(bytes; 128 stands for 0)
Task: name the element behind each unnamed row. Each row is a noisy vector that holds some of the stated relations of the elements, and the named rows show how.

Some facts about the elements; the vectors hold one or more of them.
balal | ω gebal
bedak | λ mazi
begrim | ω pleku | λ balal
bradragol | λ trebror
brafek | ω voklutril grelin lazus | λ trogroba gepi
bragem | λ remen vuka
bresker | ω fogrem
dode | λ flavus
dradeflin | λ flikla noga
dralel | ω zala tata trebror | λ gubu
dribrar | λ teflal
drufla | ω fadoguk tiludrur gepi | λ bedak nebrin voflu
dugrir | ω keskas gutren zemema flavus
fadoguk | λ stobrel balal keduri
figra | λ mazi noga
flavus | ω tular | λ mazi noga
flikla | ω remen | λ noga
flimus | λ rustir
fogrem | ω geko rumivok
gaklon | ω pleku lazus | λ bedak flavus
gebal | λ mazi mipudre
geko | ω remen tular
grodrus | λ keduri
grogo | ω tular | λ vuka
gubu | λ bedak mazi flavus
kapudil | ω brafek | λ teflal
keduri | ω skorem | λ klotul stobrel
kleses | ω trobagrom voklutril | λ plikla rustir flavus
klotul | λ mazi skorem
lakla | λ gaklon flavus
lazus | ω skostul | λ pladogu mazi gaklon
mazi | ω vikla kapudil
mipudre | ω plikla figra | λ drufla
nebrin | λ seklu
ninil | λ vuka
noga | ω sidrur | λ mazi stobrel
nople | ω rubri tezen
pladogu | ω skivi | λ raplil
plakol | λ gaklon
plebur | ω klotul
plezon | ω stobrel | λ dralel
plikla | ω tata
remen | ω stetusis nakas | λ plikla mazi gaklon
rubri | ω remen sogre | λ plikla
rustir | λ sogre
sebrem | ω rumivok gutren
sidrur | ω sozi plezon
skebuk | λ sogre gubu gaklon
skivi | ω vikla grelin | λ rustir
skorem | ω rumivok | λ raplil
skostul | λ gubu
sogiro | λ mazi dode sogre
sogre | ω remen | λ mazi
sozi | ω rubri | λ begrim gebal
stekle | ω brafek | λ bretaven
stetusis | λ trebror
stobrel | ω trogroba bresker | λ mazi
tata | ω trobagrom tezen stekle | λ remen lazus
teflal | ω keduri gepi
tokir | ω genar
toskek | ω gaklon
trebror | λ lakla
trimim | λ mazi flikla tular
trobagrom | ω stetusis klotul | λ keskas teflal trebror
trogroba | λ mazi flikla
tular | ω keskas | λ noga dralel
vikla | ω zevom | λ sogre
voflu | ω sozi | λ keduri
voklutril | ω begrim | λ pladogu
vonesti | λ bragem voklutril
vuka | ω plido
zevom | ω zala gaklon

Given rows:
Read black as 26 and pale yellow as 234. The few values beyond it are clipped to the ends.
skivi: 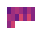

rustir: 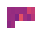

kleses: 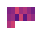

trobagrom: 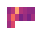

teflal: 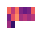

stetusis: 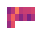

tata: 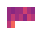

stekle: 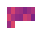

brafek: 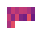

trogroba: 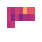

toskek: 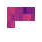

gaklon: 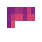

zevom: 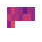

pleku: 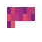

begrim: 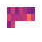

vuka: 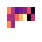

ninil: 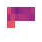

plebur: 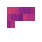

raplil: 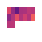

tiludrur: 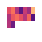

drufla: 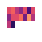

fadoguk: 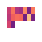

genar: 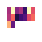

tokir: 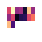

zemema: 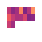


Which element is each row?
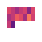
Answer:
keduri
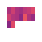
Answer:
tezen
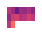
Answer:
voklutril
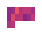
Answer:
lakla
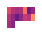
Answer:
voflu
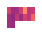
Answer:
stobrel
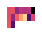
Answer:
balal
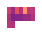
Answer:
plezon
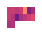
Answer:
sozi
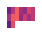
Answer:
trebror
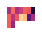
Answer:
gebal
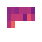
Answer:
lazus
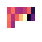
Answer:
plido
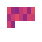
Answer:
skorem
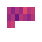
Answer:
rubri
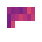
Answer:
plikla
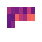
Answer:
mazi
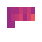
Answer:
bedak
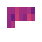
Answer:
dralel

